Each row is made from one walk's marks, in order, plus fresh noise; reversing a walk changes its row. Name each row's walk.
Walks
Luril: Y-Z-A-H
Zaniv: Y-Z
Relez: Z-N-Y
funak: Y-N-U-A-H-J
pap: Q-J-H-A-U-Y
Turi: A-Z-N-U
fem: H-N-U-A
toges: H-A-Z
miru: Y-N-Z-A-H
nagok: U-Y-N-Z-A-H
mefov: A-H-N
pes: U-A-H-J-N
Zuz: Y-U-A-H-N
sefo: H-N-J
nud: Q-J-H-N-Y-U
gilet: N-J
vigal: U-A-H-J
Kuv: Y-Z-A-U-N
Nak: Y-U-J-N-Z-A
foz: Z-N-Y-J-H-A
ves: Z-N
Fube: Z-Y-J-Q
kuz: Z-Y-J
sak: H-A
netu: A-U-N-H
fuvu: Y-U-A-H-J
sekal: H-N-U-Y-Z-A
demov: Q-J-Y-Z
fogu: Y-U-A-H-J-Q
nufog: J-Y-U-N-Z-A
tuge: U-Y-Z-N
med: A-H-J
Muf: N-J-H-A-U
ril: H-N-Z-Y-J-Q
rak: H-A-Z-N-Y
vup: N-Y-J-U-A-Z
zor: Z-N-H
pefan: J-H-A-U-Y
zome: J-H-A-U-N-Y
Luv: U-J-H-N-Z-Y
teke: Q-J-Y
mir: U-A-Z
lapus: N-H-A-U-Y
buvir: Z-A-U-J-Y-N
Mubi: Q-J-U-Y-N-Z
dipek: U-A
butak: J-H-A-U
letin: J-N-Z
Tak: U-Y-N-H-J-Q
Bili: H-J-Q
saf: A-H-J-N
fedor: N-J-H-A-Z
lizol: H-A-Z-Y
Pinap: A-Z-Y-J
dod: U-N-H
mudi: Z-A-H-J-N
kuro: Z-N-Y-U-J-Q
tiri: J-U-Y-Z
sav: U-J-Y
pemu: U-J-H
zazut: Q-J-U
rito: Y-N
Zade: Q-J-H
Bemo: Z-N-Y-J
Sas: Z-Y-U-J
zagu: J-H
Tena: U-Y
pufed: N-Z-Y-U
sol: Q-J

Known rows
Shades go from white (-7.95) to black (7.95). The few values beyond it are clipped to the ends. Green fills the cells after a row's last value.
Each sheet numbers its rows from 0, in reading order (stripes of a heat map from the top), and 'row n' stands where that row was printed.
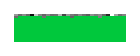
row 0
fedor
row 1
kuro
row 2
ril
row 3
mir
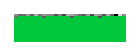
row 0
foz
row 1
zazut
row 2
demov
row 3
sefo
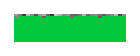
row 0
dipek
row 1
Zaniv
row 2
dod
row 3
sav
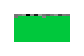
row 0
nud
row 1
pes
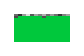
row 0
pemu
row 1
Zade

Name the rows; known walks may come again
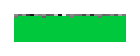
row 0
Muf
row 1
mudi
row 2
pap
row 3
foz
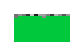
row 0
Mubi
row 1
dipek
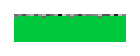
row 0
pufed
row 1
med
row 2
Pinap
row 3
sak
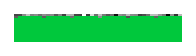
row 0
Luv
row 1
zazut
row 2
toges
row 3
mefov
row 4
sol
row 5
teke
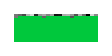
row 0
Tena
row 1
gilet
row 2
sefo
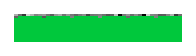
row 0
Zaniv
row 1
Fube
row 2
pes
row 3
fogu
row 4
fedor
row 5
fuvu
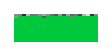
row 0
Turi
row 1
demov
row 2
tuge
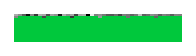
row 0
rito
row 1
Bili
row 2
zagu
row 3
lapus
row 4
dod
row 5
ril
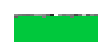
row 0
Bemo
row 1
mir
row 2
vigal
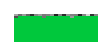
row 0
Zade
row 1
nud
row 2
Kuv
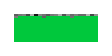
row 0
Tak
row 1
sav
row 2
kuro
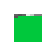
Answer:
Sas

